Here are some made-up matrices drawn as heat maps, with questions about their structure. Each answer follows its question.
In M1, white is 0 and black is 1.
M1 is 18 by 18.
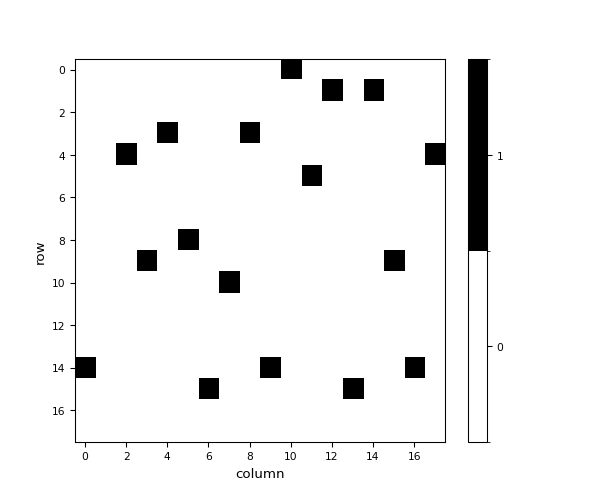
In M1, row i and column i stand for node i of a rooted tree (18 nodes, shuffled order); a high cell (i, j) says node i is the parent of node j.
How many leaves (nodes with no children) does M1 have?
8
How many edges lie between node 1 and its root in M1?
0
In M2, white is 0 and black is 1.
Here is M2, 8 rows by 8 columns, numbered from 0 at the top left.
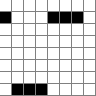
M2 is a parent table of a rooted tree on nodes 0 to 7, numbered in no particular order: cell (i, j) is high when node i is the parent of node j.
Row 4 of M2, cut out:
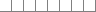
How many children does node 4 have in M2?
0
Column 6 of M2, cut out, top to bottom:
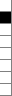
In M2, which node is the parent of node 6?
1
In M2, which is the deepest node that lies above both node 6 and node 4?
1
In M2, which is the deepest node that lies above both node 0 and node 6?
1
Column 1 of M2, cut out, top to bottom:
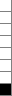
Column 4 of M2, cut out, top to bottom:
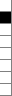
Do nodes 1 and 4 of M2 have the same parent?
no
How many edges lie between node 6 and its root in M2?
2
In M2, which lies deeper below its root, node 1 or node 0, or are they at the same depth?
node 0
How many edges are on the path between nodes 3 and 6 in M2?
3
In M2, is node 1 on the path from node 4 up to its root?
yes
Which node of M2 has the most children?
1
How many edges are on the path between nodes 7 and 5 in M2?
2
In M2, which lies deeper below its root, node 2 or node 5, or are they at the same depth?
node 5
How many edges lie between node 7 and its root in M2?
0
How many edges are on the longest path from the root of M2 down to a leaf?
2
